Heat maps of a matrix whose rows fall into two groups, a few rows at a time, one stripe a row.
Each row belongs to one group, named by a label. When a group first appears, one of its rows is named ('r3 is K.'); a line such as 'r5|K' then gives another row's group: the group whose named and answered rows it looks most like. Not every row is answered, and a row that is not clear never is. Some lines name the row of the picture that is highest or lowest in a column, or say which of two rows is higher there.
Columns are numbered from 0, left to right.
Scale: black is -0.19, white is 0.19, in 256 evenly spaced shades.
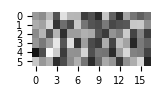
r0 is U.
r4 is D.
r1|U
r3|D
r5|U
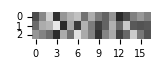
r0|U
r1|D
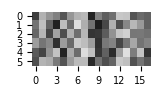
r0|D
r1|U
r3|U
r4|D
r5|D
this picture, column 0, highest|3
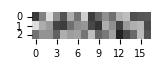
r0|D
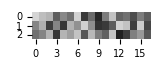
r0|U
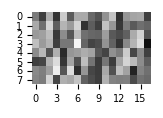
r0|U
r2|U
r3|U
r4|D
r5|D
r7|U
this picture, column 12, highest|6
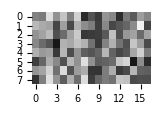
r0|U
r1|U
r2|U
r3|U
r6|U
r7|D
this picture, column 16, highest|2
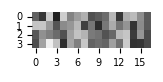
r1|U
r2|D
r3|D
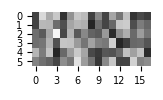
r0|D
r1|D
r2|D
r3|U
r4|U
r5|U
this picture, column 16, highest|5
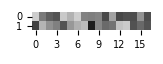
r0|U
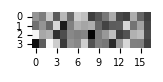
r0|U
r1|D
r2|U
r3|D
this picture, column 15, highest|2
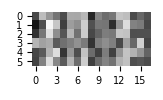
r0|D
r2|D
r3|U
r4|D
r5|D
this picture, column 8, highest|4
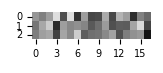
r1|U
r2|U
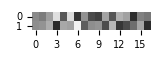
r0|D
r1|U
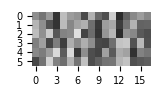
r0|U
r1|U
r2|U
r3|D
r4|D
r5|D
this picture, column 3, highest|4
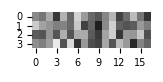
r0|U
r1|U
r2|U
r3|D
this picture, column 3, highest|3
